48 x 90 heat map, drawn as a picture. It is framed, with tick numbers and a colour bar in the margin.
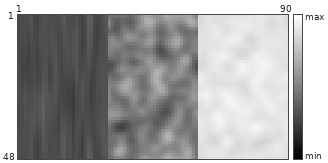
It is made of 1 by 3 panels. Panel 1,1: low, streaked downward, faint in contrast. Panel 1,2: middling, blotchy. Panel 1,3: very high, blotchy, faint in contrast.
